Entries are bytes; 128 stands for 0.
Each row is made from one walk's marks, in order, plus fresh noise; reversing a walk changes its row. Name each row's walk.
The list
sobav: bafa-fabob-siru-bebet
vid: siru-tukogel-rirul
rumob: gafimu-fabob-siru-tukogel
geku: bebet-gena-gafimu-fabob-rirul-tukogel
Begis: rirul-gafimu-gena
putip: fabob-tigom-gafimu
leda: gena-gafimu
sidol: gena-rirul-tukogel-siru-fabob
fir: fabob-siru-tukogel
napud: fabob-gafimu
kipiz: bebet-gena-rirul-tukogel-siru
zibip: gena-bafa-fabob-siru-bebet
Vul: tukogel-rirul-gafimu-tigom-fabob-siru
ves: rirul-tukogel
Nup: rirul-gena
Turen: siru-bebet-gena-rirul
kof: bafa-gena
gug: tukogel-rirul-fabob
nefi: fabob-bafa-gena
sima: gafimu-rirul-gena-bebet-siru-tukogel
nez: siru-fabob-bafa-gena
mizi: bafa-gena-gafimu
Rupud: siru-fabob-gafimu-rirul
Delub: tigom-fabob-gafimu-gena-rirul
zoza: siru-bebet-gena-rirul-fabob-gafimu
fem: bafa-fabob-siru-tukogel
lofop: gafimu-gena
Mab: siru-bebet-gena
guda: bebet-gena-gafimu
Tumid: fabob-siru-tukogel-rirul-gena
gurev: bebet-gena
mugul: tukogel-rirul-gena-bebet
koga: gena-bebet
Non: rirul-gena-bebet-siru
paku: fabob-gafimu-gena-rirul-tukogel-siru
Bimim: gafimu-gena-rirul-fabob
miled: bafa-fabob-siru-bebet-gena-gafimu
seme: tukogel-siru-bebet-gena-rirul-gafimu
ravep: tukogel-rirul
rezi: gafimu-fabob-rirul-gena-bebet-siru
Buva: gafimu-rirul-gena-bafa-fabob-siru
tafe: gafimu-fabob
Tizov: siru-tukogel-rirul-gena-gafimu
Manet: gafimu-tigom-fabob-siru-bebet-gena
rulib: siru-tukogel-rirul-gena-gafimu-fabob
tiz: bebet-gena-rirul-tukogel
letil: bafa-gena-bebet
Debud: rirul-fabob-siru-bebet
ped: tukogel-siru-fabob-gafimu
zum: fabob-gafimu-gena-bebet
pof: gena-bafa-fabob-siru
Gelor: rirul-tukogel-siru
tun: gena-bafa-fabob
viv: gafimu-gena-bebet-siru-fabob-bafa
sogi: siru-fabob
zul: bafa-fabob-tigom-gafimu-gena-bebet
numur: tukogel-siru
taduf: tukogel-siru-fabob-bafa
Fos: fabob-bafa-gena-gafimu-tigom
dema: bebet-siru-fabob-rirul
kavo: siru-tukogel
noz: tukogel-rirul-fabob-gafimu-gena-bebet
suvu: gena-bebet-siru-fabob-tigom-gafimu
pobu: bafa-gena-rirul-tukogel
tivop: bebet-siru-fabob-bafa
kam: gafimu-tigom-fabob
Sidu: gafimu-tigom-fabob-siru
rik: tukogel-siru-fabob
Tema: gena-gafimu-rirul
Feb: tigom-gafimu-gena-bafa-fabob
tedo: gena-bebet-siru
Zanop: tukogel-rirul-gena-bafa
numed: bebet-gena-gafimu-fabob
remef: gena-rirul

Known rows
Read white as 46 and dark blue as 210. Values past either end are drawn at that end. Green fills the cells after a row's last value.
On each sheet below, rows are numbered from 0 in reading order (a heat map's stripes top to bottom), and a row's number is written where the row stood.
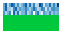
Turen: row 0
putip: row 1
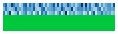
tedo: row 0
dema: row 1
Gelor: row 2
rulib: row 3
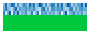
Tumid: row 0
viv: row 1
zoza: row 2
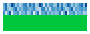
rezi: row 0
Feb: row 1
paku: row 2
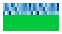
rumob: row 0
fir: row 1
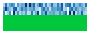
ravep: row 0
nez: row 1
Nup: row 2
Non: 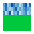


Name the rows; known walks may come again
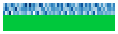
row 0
Gelor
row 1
numed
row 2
Non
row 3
viv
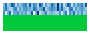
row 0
zoza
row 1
fir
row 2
Delub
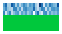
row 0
zul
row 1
kam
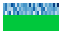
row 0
Bimim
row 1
Rupud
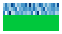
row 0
ped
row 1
paku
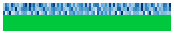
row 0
numur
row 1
tedo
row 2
Buva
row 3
Tema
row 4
kavo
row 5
fem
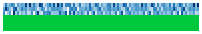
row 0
ravep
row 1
napud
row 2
kof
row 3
sima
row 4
rulib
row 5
Feb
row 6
vid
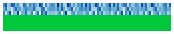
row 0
Mab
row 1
gug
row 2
Sidu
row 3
dema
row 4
Tumid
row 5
rezi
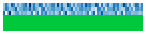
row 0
rumob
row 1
geku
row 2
Vul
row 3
tun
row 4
tivop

